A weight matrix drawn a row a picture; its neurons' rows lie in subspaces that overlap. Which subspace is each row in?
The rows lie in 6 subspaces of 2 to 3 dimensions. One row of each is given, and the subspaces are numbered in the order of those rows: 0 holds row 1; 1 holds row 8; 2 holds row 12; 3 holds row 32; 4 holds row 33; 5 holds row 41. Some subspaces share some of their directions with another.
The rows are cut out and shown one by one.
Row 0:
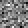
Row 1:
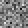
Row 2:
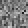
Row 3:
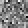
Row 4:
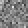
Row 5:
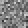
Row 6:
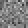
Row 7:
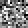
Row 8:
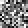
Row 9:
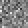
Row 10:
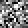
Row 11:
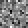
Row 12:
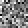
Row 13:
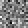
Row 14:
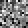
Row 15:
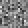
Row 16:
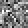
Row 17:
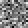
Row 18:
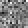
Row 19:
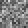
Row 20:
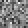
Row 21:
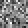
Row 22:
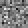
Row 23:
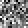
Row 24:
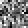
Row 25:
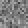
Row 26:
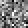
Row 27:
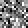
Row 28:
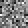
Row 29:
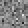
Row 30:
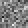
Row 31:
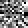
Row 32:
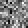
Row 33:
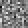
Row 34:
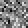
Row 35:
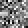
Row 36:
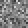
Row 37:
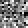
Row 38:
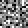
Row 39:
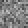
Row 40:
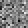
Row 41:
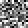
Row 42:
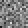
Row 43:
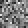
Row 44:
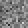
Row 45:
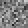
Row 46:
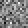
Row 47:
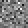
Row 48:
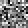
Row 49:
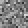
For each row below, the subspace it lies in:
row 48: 4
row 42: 0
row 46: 0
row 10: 5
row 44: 5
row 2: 4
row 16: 5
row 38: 0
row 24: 4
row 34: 3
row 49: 2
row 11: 0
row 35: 3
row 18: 3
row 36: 3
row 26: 1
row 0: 5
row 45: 1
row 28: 2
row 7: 4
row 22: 4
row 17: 5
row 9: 4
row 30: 1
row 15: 4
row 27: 3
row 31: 2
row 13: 5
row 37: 2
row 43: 2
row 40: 5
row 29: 1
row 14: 0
